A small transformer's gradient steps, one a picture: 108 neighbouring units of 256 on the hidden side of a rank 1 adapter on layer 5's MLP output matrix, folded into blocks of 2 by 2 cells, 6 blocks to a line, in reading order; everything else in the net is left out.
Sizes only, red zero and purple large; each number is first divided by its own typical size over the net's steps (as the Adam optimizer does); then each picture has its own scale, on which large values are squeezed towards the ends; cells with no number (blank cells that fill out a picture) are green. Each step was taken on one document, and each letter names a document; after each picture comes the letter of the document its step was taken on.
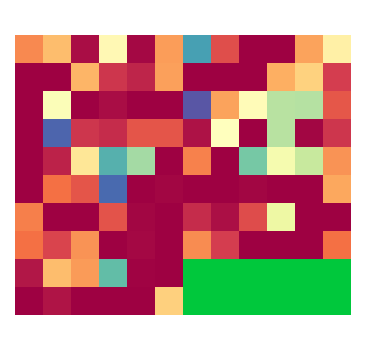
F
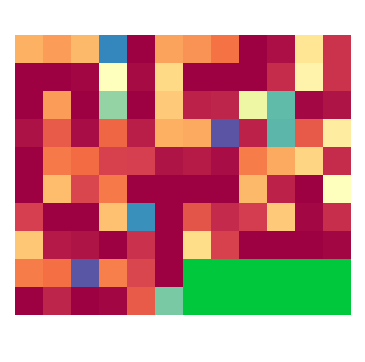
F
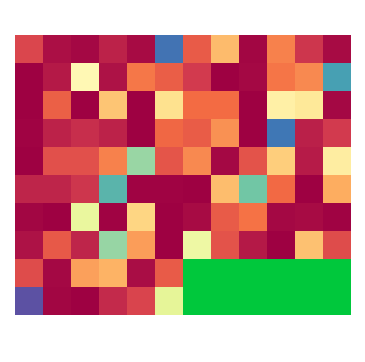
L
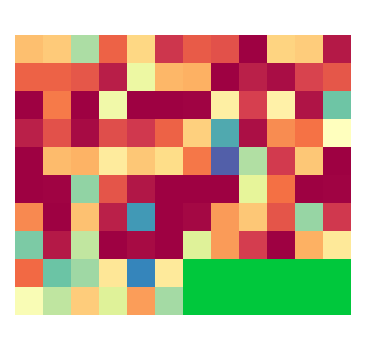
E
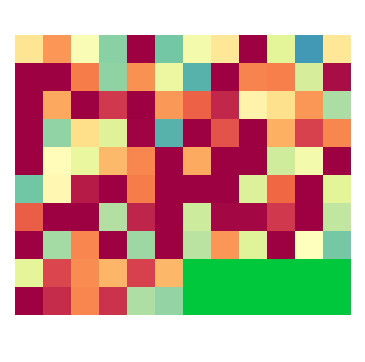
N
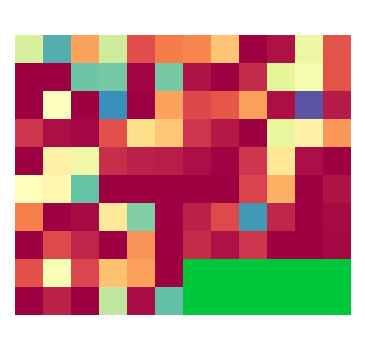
F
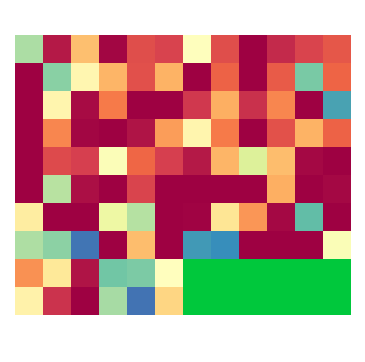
E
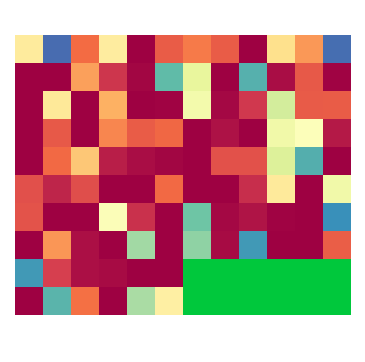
N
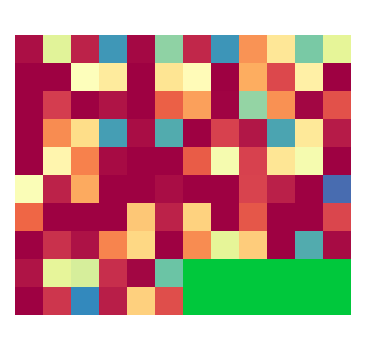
N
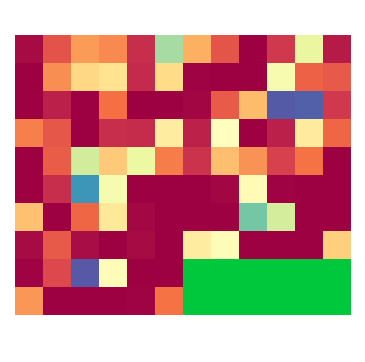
L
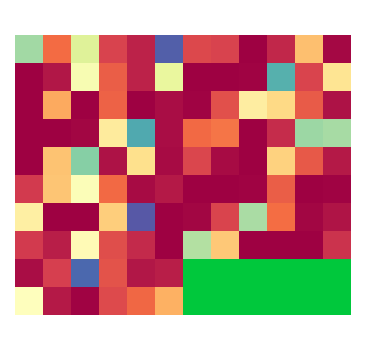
L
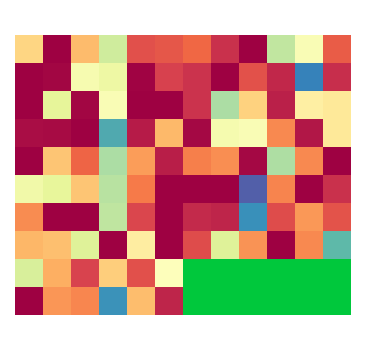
E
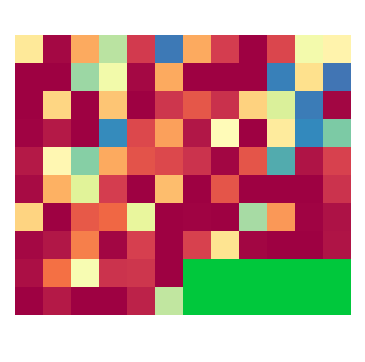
L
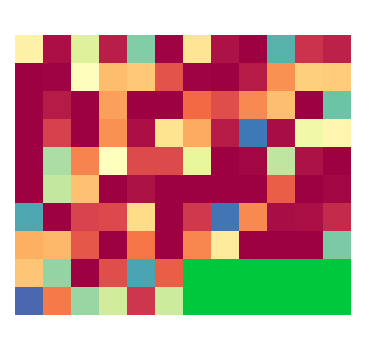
E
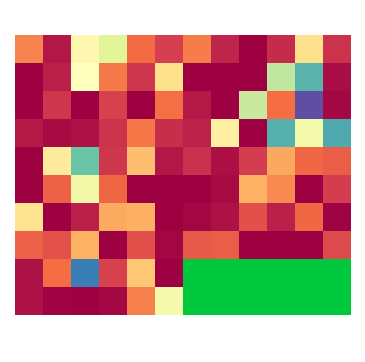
L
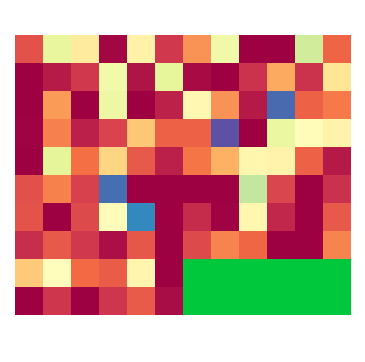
F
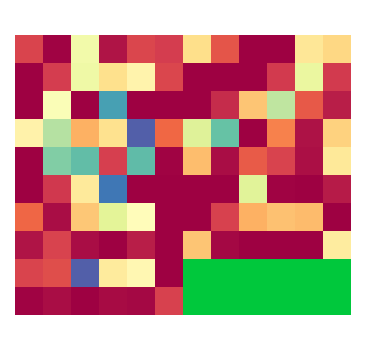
F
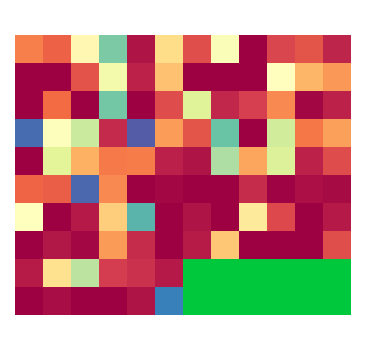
F
